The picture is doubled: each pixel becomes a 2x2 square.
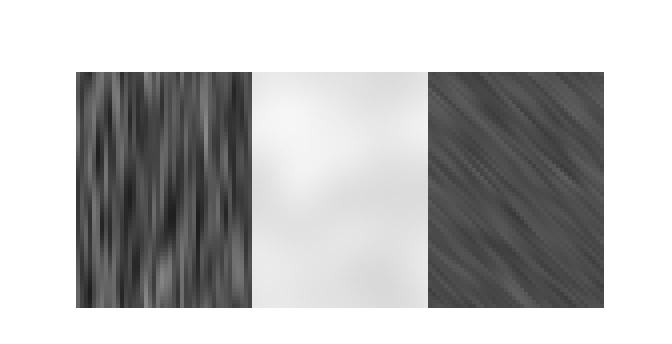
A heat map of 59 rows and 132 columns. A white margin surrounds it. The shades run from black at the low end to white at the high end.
It is made of 1 by 3 panels. Panel 1,1: low, streaked downward. Panel 1,2: very high, smooth, faint in contrast. Panel 1,3: low, slanting down to the right, faint in contrast.
